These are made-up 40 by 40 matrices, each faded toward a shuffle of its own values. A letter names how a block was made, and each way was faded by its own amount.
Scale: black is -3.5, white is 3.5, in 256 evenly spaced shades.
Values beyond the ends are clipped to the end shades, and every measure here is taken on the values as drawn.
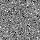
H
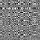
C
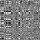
C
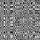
C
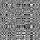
C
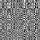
C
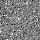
H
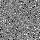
H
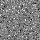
H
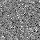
H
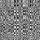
C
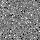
H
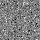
H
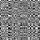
C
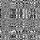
C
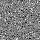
H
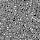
H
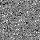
H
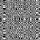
C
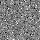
H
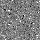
H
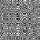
C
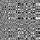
C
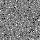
H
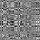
C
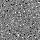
H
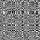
C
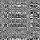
C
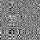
C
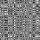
C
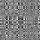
C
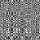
C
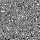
H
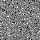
H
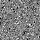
H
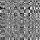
C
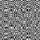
C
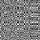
C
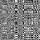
C
